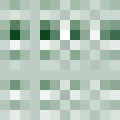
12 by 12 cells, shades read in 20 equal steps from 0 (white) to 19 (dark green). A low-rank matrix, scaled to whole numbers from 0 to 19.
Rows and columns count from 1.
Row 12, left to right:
4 2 4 5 2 3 6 3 4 6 4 3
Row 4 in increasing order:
0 1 5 9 9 10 12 13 15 16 19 19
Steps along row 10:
down up up down up up down up up down down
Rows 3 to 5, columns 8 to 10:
11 7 3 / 16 9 1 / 2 4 6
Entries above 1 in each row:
12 12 12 10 10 12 12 12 12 10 12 12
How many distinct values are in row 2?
4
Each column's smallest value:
4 1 4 5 1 3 0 2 4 1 3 2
